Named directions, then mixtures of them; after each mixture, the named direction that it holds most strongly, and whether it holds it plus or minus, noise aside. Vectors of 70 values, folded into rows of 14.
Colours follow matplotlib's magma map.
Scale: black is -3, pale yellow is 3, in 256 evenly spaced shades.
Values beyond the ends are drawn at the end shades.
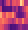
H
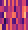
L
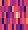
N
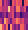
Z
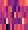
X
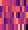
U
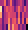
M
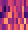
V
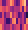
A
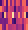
L, plus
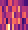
X, minus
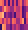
L, minus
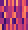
L, plus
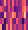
L, plus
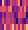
N, minus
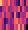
U, plus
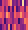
Z, minus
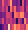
Z, minus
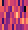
N, plus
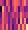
M, minus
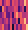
M, minus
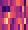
V, plus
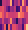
Z, minus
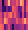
H, plus
